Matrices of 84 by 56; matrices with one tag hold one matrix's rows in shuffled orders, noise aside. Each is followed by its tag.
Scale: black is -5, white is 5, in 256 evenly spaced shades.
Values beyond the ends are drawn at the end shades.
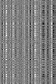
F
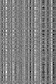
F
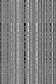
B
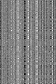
B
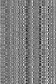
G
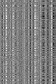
F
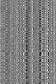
G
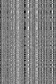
B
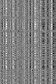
F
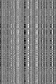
B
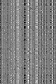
B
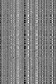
B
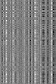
F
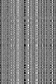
B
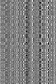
G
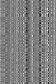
G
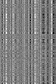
F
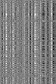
F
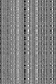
B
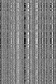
B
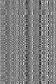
G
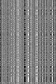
B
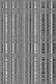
F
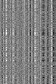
F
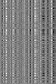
F
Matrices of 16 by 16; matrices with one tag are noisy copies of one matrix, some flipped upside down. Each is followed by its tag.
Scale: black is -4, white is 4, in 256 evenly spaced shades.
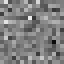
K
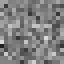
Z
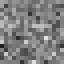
Z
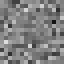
K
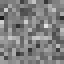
Z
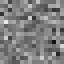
K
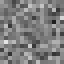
K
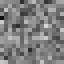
Z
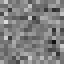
K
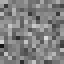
Z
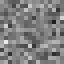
K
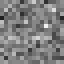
Z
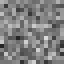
Z
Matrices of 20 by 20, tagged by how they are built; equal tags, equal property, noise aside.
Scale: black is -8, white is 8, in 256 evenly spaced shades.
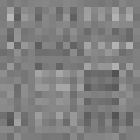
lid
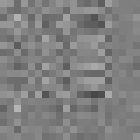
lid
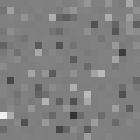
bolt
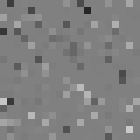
bolt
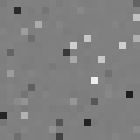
bolt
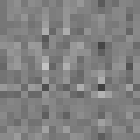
lid
